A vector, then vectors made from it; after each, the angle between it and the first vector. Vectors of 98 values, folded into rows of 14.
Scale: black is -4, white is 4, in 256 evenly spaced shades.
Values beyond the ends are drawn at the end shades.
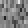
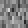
partly opposed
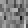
partly aligned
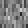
partly opposed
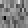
nearly parallel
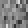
partly aligned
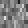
nearly opposite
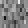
nearly parallel
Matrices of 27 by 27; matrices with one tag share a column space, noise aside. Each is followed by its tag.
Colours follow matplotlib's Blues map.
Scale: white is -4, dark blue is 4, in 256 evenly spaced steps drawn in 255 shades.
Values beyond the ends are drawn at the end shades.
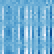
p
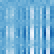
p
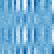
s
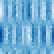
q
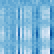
p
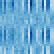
s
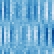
q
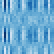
s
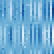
q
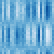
q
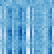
p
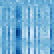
p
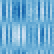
q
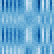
s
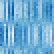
q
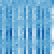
p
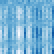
p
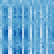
p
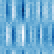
q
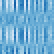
s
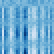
p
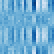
s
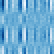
s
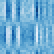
q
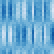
q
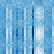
p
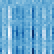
p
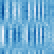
q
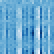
p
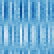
q
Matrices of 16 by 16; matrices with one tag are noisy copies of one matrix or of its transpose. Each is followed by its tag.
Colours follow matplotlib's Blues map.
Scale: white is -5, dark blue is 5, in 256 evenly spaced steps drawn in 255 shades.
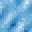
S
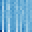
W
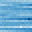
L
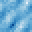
S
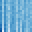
W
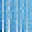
W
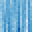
L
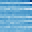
W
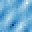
S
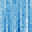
L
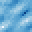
S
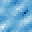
S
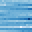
L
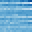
W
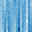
L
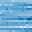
L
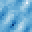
S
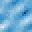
S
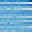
W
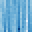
L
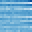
W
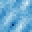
S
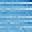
W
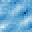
S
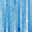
L
